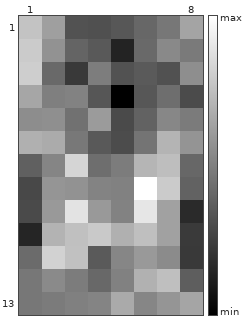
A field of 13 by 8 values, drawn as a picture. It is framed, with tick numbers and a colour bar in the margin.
Average level on the scale: 50%. Ninth with the highest average: middle right. Ninth with the lowest average: top middle.
